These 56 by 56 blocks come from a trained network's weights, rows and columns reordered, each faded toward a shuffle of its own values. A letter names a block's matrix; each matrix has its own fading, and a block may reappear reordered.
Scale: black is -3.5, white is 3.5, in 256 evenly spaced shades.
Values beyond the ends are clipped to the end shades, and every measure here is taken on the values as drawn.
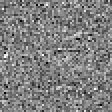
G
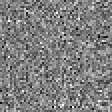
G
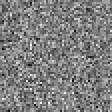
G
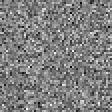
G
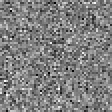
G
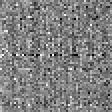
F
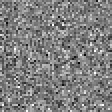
G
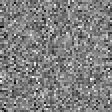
G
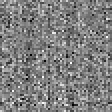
F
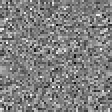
G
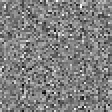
G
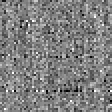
F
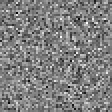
G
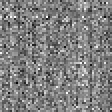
F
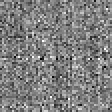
F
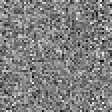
G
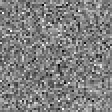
G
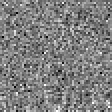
G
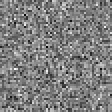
G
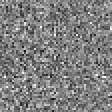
G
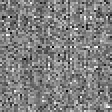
F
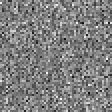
G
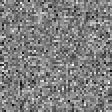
G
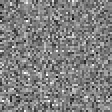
G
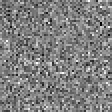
G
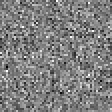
G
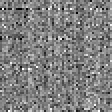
F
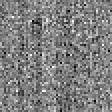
F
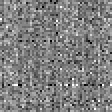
F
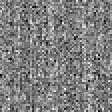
F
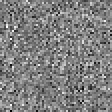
G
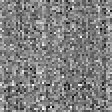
F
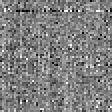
F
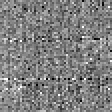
F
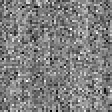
F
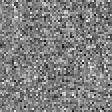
G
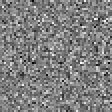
G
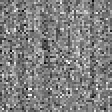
F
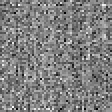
F
